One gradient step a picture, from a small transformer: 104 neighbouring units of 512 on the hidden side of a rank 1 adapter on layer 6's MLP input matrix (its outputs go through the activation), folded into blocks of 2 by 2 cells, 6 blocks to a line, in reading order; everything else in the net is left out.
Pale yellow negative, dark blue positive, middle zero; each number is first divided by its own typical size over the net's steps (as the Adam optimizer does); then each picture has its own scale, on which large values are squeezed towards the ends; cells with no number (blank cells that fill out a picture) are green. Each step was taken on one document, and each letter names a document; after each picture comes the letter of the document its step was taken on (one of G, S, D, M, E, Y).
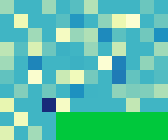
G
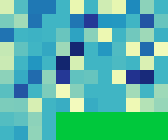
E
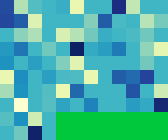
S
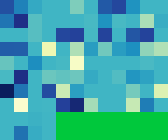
S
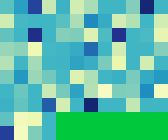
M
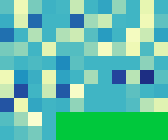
E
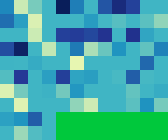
S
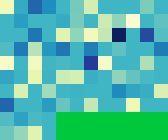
M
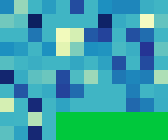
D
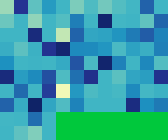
D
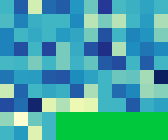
D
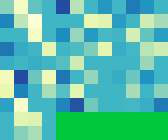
S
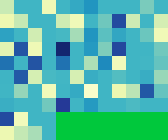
M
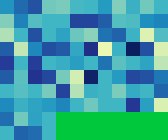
E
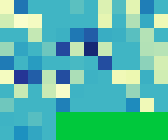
D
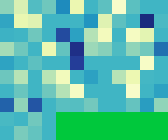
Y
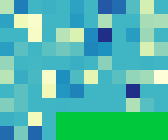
D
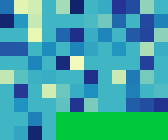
S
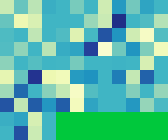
E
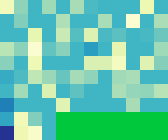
G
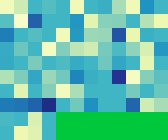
Y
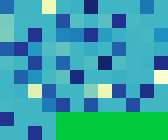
M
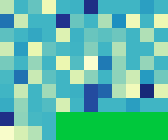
M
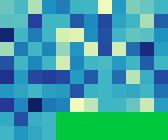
E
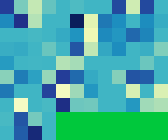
S
